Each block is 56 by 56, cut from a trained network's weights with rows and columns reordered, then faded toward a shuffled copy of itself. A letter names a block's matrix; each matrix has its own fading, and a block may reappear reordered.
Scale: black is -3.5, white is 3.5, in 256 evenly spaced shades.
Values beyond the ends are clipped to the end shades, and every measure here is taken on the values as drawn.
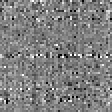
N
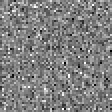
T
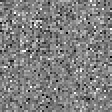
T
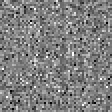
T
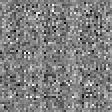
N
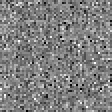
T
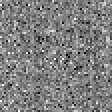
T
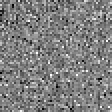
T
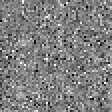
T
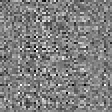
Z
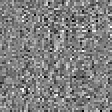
Z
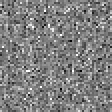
T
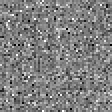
T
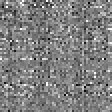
N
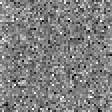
T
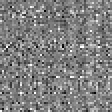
N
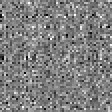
N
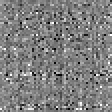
N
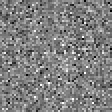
T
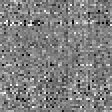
N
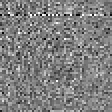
Z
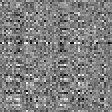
Z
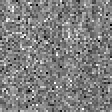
T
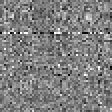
Z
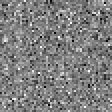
T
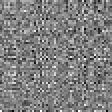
Z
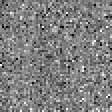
T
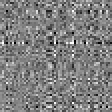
Z
